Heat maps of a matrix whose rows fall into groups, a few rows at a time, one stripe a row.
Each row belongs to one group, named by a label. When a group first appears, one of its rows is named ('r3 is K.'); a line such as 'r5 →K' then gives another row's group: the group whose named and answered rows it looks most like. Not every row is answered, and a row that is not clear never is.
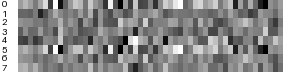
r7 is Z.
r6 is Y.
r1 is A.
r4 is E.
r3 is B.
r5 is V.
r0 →V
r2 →Y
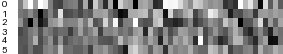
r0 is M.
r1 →E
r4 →Y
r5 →E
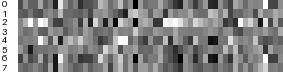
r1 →E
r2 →M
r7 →B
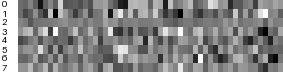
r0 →E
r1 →B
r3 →V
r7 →V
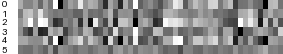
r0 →V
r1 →M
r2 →M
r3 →A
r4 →V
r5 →B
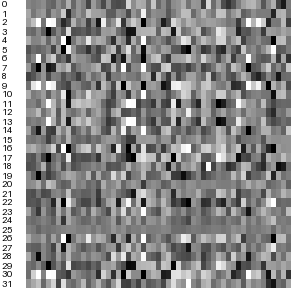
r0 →Y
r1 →V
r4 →V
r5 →B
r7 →A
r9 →M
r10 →V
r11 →Z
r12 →V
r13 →Z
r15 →E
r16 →V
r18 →Y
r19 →A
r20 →M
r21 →E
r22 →B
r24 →B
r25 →A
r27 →B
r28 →A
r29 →E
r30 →M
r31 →V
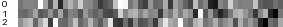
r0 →Z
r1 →Y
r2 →V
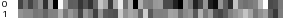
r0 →B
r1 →Y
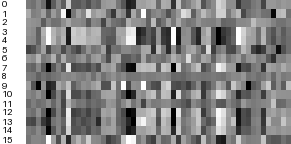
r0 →E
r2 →Y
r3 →Z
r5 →Y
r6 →V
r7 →E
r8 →A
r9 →A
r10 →E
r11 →B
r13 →E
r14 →E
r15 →Z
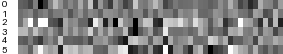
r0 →A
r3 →Z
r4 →E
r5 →Z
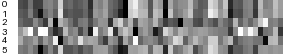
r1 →E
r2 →B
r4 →V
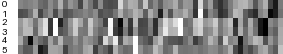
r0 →Y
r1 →Y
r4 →A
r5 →A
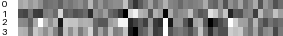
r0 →Z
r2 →Z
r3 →Z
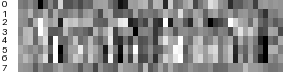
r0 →E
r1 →V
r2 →Z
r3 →M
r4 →V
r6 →V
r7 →Y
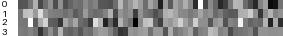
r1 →M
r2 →M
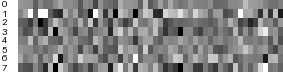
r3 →B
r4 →M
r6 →V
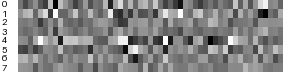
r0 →B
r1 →V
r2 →E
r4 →Z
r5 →E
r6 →Z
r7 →Y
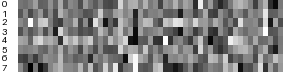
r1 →B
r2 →M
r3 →B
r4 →Z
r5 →Y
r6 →E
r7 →A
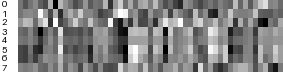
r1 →Z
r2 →V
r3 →E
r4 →E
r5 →E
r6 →E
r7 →Y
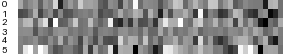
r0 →V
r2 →V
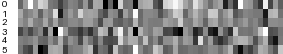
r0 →M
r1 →V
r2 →V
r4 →Y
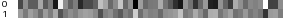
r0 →B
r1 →V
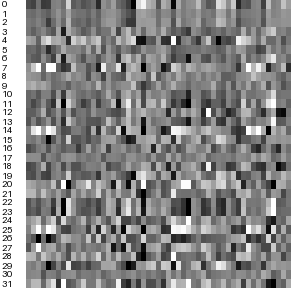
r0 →E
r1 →E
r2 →E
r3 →B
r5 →A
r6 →B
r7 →M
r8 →Y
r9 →Z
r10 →B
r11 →B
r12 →Y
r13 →B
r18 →Y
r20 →V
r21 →Z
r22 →B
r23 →B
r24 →V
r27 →M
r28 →Z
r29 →E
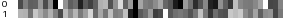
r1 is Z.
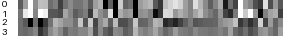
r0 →M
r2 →A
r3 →A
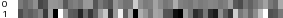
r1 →B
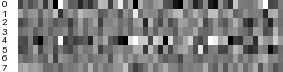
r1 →V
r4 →E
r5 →Y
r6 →B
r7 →Z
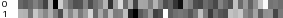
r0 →B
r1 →Z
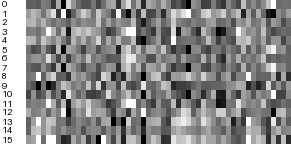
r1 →V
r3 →Z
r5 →B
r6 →Z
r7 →B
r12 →V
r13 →M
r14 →M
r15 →M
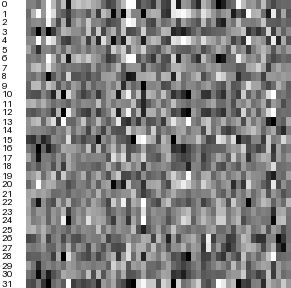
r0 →Z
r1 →M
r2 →Z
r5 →A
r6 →Z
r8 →E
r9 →M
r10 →B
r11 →Z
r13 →V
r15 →E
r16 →A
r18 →B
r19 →V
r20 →M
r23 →V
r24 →V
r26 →Y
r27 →Y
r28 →B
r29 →A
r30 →A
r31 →E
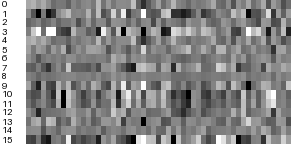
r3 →M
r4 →Z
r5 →V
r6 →A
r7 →E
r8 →A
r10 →B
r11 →B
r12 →A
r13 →M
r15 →E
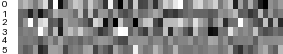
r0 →V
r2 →M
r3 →Z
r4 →E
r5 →A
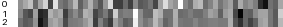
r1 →A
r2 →A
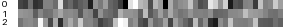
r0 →E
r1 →Y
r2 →Z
